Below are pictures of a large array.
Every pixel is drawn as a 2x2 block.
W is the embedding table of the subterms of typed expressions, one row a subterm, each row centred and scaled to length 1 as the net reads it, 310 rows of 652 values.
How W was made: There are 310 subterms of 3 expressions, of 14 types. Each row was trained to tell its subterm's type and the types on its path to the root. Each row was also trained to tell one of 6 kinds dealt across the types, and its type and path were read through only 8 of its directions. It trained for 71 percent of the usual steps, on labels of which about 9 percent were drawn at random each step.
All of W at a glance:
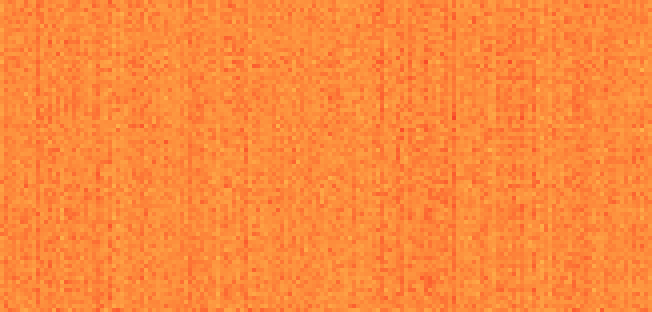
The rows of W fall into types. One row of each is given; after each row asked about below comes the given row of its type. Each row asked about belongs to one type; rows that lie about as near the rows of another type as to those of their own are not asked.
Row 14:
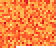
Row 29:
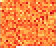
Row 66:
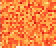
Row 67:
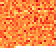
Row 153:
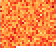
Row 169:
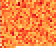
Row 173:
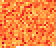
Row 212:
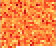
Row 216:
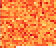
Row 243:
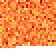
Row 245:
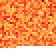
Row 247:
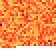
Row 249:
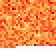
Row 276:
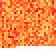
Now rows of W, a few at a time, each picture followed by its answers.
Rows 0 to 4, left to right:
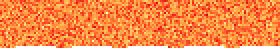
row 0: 247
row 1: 245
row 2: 173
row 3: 216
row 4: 245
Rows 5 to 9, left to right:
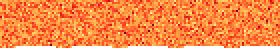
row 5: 243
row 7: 245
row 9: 212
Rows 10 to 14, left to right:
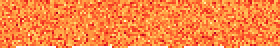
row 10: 67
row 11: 153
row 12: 245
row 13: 276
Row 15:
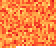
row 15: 29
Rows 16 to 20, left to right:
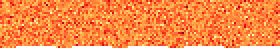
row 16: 216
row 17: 173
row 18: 247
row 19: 66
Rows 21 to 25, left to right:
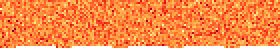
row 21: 276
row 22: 67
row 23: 29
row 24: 249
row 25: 169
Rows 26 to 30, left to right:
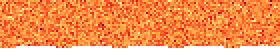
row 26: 243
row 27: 66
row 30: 212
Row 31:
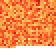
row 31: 14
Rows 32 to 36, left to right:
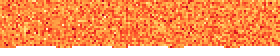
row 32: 249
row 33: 276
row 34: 276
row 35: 66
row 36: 216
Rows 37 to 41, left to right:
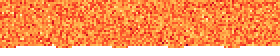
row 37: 276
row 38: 169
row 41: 243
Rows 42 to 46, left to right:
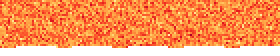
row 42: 276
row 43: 169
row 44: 29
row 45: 14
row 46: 153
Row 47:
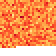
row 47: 212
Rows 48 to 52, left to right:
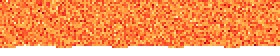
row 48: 169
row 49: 243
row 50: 245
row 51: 14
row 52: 212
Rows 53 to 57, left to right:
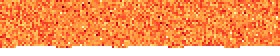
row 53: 67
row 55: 67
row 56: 29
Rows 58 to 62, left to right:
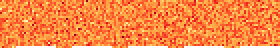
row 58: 66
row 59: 67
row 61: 212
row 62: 212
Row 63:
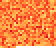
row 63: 169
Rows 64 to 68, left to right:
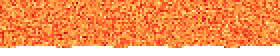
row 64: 14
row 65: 247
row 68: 216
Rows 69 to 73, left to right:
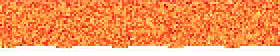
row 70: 216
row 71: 276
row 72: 245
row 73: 173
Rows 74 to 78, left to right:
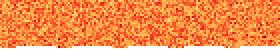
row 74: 153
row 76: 169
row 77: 212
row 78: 247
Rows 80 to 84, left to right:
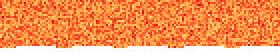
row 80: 216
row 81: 67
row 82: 66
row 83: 153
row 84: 243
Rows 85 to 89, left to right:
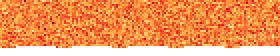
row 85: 153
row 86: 169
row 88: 212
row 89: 245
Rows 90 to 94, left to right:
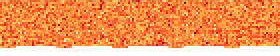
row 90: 212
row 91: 212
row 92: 66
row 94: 14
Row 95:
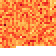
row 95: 169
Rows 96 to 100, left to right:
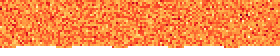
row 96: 67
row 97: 14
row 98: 243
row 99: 67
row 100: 249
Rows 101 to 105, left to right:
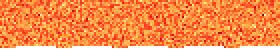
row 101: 169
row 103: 153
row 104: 276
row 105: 169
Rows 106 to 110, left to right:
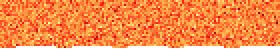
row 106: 173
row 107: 212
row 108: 169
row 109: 169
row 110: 153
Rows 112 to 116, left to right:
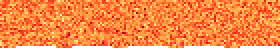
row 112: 173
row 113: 173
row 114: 245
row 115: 212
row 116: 216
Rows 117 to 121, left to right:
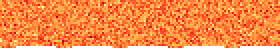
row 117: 247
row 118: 276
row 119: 173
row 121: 29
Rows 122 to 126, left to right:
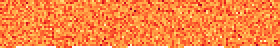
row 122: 67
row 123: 153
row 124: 245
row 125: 29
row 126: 243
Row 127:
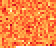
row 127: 243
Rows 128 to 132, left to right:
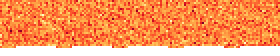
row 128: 276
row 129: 276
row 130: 67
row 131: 169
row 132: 29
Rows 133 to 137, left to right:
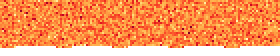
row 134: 169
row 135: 14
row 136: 66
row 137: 276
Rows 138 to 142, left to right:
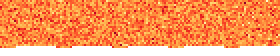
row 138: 169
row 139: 216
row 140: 29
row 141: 245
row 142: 247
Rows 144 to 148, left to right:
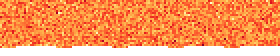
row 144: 212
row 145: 153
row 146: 276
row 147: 243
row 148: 173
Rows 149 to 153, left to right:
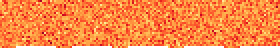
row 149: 247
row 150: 173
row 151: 247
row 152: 29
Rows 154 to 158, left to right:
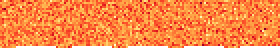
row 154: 66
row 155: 212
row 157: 29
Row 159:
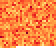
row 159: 245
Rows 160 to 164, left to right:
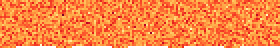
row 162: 66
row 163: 243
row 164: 245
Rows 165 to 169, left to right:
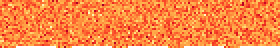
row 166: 243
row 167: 276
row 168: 247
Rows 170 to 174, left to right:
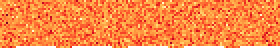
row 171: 216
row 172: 212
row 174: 247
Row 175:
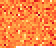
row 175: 247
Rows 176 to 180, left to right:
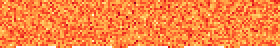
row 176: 216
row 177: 276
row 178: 173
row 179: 66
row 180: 173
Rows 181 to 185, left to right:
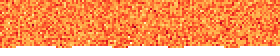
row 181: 66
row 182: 247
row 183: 66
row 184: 276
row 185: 173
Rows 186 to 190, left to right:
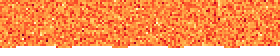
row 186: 276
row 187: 276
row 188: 243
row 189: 169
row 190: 247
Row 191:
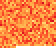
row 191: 169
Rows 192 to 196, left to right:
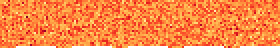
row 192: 249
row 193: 245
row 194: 67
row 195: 216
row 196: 173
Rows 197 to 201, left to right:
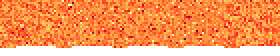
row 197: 216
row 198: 249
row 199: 243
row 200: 249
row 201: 173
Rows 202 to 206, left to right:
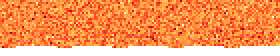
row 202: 66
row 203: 153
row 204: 14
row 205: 173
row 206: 276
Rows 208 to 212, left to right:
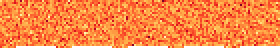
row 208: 14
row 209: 67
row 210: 243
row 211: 14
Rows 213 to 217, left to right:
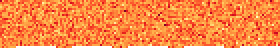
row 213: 245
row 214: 169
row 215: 212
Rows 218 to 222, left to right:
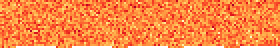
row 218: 212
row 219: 212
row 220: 243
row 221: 67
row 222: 173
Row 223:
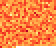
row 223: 14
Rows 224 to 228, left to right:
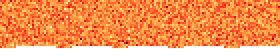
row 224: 14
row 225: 245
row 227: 66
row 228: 276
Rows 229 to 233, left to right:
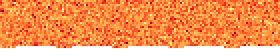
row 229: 29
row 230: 243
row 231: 245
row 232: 247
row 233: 29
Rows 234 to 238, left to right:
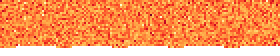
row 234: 245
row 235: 67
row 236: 247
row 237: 247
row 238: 276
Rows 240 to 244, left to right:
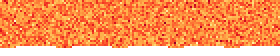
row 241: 173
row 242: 66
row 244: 243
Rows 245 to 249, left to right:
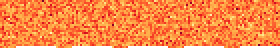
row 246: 245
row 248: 245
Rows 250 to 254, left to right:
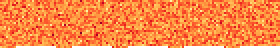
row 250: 67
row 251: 14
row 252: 66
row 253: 276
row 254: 212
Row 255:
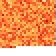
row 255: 247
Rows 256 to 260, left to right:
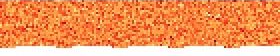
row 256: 245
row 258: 14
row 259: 243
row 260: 66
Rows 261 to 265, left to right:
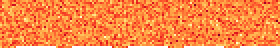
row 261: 216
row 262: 173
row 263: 153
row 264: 276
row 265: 173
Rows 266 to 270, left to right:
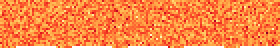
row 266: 212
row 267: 153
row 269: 169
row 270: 66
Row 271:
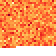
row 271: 173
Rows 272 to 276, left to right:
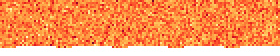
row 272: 29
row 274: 243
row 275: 66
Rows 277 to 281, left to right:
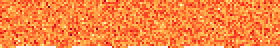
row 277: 245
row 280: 243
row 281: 243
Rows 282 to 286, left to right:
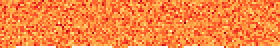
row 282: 245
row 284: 66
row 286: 212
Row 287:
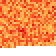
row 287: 14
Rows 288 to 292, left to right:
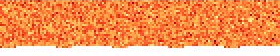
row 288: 14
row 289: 169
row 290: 243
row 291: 276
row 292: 216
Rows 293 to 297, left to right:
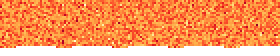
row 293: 216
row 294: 243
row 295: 66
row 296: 66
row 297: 66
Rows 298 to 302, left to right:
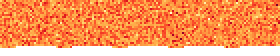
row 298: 169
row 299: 216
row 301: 29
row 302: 173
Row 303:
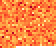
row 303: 243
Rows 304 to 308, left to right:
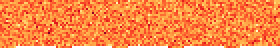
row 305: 153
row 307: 216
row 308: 169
